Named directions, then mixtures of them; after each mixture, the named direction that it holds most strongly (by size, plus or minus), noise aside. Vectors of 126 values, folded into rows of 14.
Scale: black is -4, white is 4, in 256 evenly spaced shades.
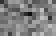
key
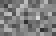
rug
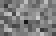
rug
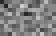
rug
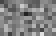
key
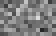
rug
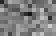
key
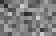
rug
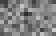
rug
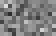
rug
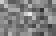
key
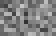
rug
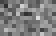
rug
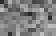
key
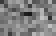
key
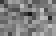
key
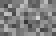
rug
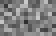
rug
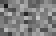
rug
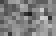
key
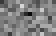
key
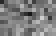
key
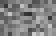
key
